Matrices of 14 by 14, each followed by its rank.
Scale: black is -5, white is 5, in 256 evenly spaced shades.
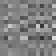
two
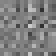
two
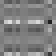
one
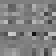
two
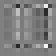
one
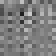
two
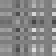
one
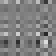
one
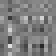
two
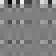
one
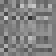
two
